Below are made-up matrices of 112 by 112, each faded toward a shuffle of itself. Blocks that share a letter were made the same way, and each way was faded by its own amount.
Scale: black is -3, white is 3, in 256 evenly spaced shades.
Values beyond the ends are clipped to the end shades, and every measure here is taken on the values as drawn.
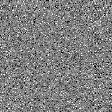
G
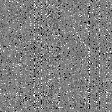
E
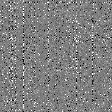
E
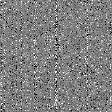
E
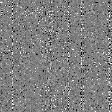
E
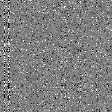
E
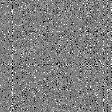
E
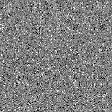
G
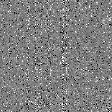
E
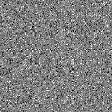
G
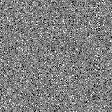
G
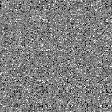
G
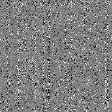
E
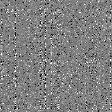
E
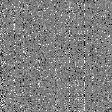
E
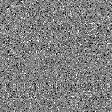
G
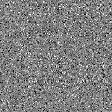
G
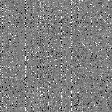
E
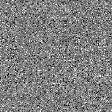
G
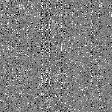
E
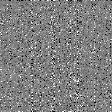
E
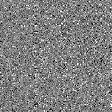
G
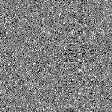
G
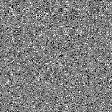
G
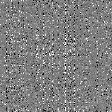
E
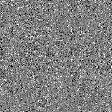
G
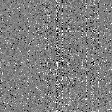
E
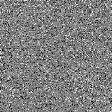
G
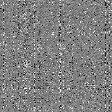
E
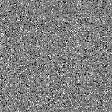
G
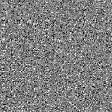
G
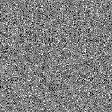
G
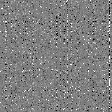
E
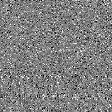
G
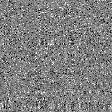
G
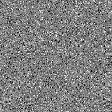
G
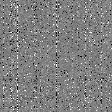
E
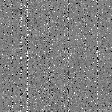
E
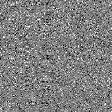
G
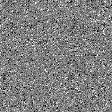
G
